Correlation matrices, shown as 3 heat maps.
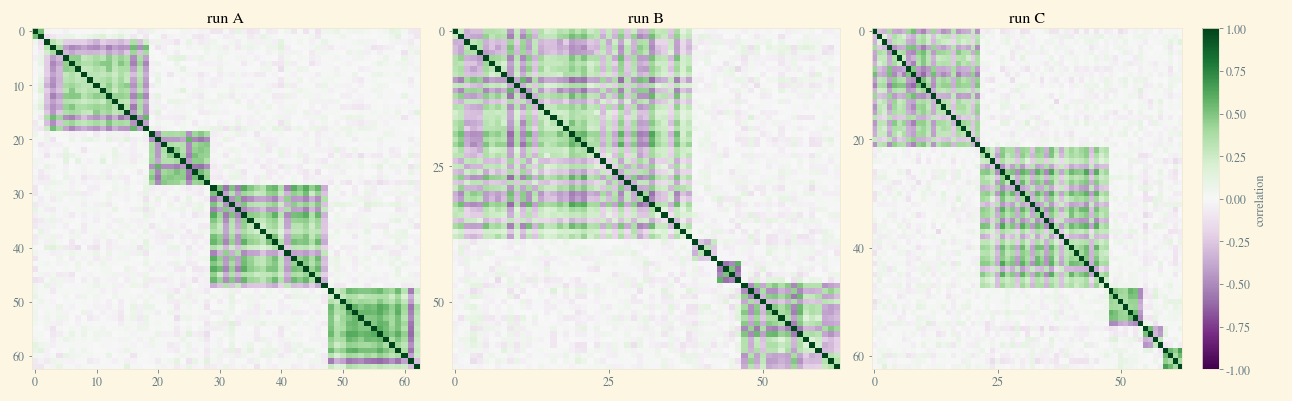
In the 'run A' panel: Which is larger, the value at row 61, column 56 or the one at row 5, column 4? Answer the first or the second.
the second
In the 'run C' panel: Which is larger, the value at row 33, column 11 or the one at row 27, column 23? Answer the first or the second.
the second
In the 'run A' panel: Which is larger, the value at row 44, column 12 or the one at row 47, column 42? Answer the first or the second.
the first
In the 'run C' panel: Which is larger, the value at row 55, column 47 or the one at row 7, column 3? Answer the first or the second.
the second
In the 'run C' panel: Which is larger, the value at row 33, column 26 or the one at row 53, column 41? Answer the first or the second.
the first
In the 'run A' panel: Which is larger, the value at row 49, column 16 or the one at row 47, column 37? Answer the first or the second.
the first
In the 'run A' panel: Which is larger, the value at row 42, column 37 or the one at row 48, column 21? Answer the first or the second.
the first
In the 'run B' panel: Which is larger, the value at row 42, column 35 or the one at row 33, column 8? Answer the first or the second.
the second
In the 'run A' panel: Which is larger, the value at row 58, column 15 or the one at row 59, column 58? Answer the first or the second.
the second
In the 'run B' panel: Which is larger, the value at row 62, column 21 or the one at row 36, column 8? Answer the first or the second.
the second
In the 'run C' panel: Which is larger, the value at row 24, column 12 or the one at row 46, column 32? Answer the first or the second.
the first
